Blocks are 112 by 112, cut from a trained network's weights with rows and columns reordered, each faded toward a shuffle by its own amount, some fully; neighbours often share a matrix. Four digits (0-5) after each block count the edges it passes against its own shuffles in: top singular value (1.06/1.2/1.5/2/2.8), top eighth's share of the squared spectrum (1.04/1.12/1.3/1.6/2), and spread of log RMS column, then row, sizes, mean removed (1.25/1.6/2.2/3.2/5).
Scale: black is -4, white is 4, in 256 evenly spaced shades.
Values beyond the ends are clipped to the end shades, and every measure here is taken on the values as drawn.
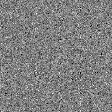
3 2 2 1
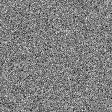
0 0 0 0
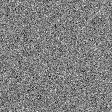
0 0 0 0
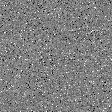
2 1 0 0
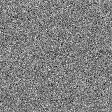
0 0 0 0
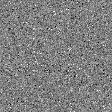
2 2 1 1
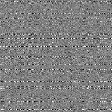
5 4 1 4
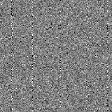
3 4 3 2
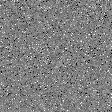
2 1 0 0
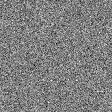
0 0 0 0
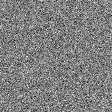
2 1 0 0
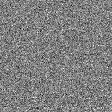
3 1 0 0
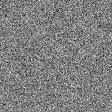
1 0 0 0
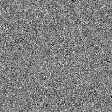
3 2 0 1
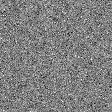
0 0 0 0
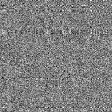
4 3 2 2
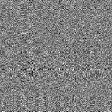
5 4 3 3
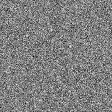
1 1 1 0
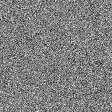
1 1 0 0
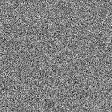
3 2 1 1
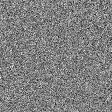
1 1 0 0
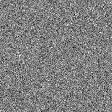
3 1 0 0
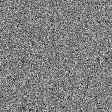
1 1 0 0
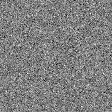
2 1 0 0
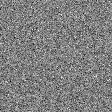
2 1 0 0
